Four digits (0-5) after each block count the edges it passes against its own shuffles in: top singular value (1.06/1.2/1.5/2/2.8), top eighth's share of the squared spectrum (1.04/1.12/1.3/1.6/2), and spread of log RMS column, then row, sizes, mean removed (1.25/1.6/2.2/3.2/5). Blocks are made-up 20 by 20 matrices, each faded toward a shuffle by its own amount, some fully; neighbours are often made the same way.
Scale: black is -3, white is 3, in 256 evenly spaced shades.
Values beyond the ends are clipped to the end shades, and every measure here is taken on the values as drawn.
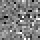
0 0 1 0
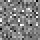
2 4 2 1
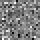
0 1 0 0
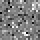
0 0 0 0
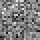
2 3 0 0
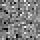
0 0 0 0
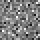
1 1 0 0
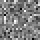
2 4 1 0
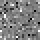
0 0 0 0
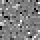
0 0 0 0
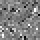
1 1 0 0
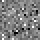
0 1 0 0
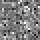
2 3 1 0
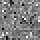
0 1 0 0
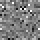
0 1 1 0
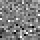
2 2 0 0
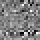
3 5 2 2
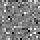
1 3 0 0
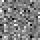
2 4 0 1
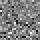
2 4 0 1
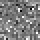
1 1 0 0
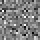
2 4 1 1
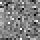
1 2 0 1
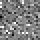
1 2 0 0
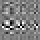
3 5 2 3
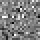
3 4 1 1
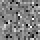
0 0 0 0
